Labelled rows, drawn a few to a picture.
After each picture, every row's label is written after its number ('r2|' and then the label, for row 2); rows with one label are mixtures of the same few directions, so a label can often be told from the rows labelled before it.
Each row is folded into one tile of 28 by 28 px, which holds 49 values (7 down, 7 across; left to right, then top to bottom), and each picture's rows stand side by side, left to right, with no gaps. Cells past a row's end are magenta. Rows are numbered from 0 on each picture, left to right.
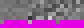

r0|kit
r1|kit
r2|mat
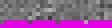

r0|mat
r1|kit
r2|mat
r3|kit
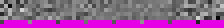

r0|mat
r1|kit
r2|kit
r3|mat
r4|kit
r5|mat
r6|kit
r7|kit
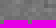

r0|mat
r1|kit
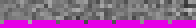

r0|mat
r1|mat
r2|kit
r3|kit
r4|kit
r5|mat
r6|kit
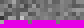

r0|kit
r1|mat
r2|kit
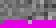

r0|mat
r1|kit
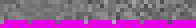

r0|mat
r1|kit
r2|kit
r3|mat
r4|mat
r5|mat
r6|mat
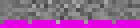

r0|kit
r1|mat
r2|mat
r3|mat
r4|kit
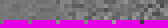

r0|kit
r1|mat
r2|kit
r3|kit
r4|kit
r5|mat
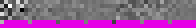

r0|mat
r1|mat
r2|kit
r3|kit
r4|mat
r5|mat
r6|mat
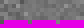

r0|mat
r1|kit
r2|mat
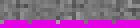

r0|kit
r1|kit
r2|kit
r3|kit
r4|kit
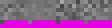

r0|mat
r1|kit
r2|mat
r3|mat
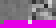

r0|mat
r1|mat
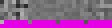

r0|kit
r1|kit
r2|mat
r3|kit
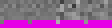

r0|mat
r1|mat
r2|mat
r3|mat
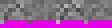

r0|mat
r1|kit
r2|mat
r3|mat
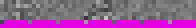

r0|kit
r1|mat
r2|mat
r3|kit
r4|kit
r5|kit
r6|mat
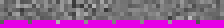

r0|kit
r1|mat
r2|kit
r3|mat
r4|kit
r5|mat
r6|kit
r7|mat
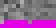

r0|mat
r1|kit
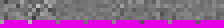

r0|mat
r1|mat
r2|kit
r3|kit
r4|mat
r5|kit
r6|mat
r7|kit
